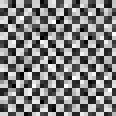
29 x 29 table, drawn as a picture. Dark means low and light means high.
The halves do not mirror each other. There is no overall slope. The values fall into two levels. No row or column stands out. Overall the values sit about 50% of the way up the scale. A checkerboard runs through the table.
